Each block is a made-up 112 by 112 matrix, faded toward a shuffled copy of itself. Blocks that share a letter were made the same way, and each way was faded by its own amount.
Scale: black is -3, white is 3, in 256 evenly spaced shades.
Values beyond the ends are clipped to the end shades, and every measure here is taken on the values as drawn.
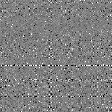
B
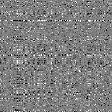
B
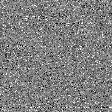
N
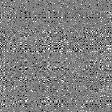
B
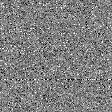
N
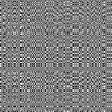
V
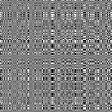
V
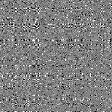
B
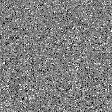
N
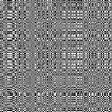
V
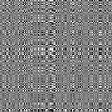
V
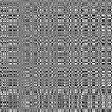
V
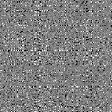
B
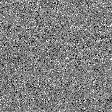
N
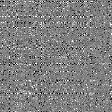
B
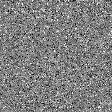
N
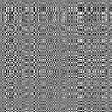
V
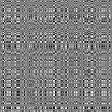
V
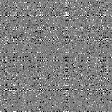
B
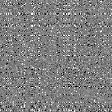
B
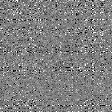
B
